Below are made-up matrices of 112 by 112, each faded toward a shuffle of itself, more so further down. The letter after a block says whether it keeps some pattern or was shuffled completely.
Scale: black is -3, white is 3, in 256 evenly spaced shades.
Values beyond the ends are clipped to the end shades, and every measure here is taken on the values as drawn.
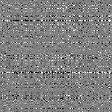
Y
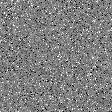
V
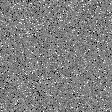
V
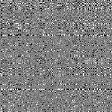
Y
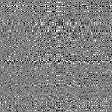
Y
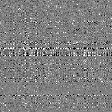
Y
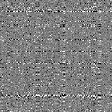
Y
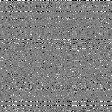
Y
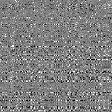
Y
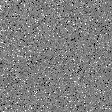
V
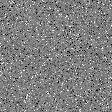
V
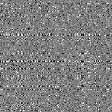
Y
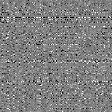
Y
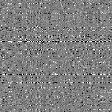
Y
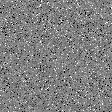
V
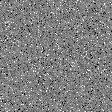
V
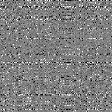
Y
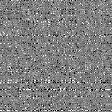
Y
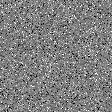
V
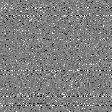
Y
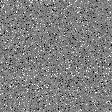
V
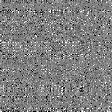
Y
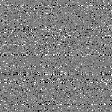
Y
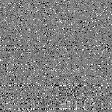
Y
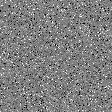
V
